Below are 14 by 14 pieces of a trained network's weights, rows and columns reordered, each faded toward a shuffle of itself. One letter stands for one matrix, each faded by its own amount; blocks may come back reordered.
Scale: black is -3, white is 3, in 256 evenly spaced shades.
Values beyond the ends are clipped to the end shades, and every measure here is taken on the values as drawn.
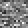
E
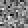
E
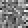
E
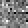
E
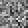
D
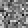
D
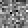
E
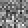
E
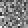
D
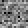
E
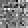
E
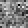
E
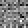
E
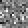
E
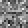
E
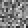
D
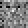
E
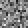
D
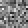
D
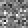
E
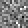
D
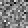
D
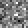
E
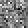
E
